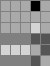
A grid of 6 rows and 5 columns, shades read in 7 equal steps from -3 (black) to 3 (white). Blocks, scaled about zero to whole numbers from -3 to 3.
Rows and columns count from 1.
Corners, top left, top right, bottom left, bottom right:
1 1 0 1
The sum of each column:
5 5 5 -1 2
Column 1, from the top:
1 1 1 0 2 0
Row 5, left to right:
2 2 2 1 -1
